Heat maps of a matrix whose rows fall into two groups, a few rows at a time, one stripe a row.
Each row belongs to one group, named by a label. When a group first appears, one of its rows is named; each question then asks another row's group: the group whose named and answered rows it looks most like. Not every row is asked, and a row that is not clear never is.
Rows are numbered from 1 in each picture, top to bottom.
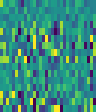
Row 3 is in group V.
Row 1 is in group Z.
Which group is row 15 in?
Z
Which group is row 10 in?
Z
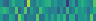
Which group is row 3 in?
V
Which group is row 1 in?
V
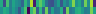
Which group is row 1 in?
Z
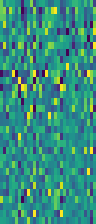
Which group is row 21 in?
V
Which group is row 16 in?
Z
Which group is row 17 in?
V
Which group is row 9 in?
Z
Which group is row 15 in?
Z
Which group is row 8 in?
V
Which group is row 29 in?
Z
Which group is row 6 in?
V
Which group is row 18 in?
V
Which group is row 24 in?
Z
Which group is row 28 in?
V
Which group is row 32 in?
V
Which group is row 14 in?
Z
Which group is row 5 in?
V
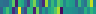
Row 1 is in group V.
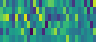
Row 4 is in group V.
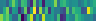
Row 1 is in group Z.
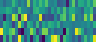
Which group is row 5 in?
Z
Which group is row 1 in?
V
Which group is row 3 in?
Z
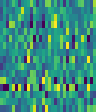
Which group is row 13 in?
V
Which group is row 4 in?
Z
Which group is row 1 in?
V
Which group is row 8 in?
V
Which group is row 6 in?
V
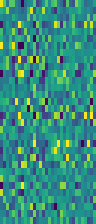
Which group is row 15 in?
V
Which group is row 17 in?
Z
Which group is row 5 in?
Z
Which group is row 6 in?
V
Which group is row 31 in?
Z
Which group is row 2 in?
Z
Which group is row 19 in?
Z
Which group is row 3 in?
V
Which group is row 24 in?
Z
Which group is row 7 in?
Z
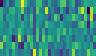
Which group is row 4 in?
V
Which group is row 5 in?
V
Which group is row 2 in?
V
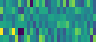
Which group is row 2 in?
Z
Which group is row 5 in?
Z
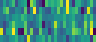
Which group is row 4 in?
Z
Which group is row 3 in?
Z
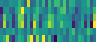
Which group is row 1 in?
V
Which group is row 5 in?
V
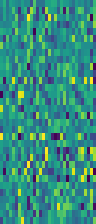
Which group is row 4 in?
V
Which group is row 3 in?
V
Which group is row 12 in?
Z
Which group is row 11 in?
V
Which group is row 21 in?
V
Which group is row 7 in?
Z
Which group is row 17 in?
V
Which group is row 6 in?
Z
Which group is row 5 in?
V
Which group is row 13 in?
V
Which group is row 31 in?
V
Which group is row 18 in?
V
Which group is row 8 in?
V
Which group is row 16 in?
Z
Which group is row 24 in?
V
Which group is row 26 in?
V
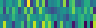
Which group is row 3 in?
V
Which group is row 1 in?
V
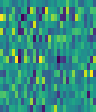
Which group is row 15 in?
Z
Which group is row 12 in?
V
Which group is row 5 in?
Z
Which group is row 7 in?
V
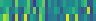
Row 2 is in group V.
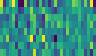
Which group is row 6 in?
Z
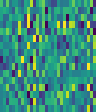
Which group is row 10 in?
V
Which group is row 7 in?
V
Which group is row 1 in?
Z
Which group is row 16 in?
V
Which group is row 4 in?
V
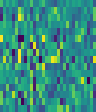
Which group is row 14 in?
Z
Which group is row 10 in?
V
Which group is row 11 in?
Z
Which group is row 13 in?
Z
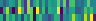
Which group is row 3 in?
Z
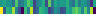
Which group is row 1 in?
V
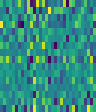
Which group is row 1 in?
V
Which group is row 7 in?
Z
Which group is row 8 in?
V
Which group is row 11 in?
Z
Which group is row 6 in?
V
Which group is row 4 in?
Z
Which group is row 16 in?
V
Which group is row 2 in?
V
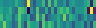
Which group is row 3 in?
V
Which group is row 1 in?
V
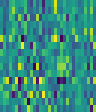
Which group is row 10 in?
V
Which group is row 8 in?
Z
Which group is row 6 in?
Z
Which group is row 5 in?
Z
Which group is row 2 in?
Z
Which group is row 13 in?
Z
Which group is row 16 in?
V
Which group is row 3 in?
V
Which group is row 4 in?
Z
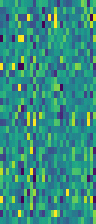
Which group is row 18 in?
V
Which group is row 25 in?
Z
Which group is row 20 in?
V
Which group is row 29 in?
Z
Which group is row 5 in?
V
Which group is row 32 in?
V
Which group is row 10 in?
Z
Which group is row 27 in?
Z
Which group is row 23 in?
Z
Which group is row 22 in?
Z
